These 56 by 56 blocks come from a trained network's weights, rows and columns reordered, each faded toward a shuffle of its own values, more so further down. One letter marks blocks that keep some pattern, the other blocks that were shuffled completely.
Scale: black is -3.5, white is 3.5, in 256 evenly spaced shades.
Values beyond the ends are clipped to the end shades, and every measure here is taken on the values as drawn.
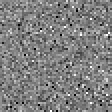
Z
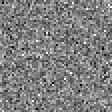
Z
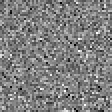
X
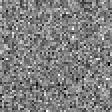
X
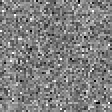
X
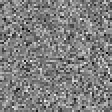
X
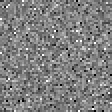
Z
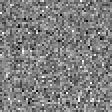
X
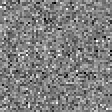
X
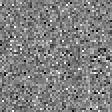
X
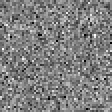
X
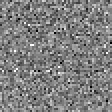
X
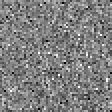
Z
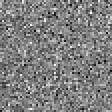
Z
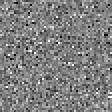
X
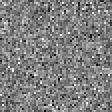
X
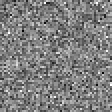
Z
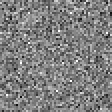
X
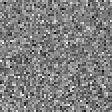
X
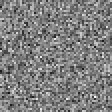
Z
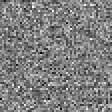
X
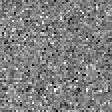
X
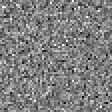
X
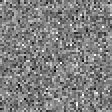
X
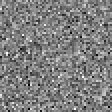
X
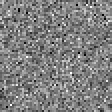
Z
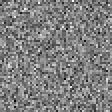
Z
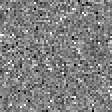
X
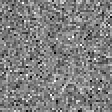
Z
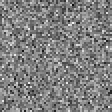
Z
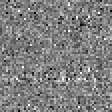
X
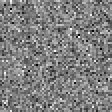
Z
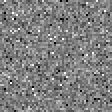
Z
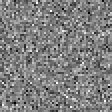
X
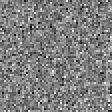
Z
